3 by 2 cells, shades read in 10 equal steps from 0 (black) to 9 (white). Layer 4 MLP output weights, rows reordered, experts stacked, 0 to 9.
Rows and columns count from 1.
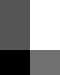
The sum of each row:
12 12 4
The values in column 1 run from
0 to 3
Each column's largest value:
3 9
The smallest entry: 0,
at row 3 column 1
